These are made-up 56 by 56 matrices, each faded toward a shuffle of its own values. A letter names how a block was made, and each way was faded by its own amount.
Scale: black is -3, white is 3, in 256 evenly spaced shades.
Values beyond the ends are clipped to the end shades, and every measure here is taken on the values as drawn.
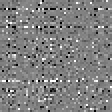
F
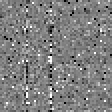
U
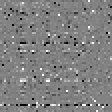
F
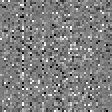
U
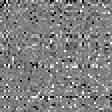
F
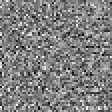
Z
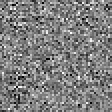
Z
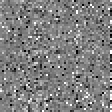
U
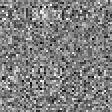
Z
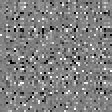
F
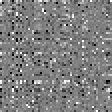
F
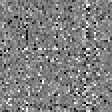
U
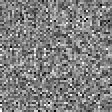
Z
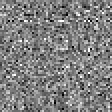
Z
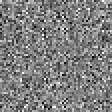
Z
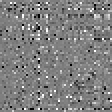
F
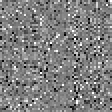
U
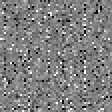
U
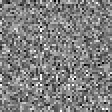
Z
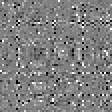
F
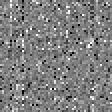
U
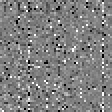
U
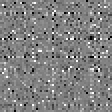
F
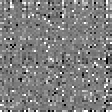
F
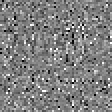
U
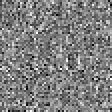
Z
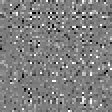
F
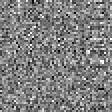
Z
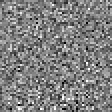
Z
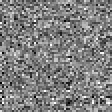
Z
